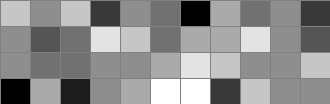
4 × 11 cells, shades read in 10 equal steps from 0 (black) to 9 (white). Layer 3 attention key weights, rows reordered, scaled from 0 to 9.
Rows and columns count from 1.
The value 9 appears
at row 4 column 6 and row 4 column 7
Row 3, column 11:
7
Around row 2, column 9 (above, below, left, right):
4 5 6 5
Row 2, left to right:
5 3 4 8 7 4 6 6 8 5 3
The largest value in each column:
7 6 7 8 7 9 9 7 8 5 7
